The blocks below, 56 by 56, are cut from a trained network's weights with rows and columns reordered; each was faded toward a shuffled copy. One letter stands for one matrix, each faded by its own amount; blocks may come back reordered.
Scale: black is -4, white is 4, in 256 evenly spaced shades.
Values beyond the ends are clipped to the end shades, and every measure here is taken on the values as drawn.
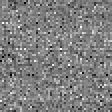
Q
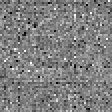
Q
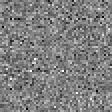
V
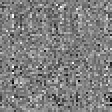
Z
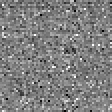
Q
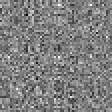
Z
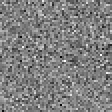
V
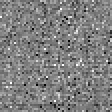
Q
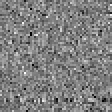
V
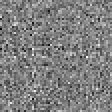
Z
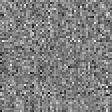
Z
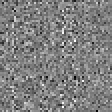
Z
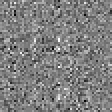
Z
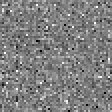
Q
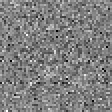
V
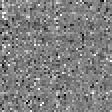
Q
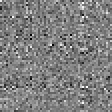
Z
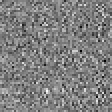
Z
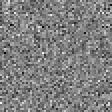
V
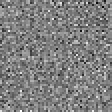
Z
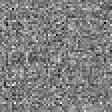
Z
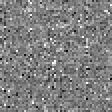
Q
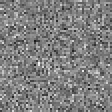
V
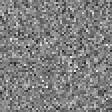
V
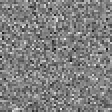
V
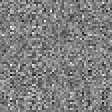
Z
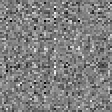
Z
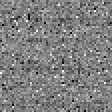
Q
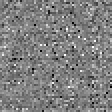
Q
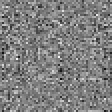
Z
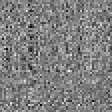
Z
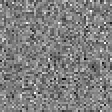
Z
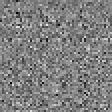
Z
